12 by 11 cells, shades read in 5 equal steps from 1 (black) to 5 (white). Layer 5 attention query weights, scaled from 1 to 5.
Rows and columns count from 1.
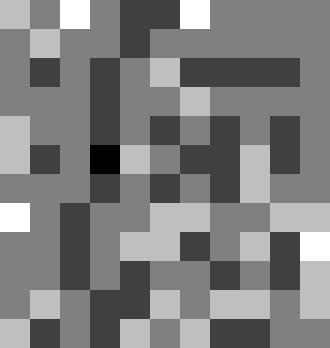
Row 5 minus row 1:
0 0 -2 -1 1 0 -2 -1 0 -1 0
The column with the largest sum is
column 1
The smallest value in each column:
3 2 2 1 2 2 2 2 2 2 3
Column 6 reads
2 3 4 3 2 3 2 4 4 3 4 3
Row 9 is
3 3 2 3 4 4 2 3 4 2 5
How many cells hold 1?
1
